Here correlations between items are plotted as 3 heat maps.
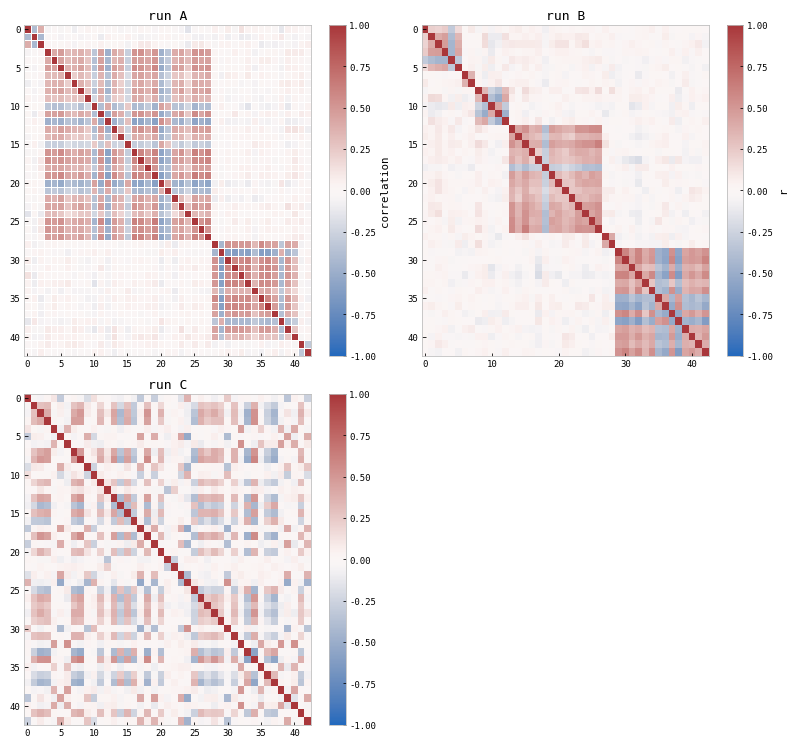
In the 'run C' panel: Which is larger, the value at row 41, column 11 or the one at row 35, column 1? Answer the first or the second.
the first
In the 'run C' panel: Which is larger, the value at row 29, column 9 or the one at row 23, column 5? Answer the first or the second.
the second
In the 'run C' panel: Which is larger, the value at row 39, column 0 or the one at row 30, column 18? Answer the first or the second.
the second
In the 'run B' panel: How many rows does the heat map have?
43
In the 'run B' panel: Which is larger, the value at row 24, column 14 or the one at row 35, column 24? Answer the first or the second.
the first
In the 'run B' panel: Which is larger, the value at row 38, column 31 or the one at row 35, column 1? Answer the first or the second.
the second
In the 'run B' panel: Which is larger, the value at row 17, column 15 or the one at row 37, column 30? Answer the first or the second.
the second
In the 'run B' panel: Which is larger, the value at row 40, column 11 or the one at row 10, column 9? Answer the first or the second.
the first
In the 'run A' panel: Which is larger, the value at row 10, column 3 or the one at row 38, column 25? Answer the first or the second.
the second
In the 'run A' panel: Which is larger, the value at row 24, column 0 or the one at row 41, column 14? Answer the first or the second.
the second
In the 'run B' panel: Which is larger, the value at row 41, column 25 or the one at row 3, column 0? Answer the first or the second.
the second
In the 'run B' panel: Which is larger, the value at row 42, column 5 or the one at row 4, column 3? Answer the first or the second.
the first
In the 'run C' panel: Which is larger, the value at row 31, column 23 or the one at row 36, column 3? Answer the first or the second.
the first
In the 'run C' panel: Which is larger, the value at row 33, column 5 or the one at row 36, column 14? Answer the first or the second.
the second
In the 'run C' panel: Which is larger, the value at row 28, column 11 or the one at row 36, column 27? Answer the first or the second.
the first
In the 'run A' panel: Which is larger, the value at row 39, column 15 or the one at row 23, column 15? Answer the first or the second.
the first
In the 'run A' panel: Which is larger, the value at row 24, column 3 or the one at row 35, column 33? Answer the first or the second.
the second
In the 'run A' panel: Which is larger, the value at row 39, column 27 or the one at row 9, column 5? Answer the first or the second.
the second
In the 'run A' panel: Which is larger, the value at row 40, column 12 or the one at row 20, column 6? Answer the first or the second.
the first
